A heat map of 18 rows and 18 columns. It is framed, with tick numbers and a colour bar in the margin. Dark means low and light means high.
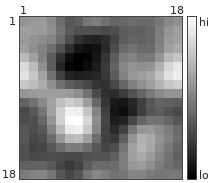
The ninth with the lowest average is the top middle. No lone cell stands out from its neighbours. The histogram is bell-shaped. No overall slope runs across the table.
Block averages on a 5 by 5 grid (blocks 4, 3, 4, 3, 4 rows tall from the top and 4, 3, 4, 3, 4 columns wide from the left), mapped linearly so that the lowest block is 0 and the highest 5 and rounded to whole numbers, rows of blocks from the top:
31123 / 40134 / 34113 / 25223 / 22233
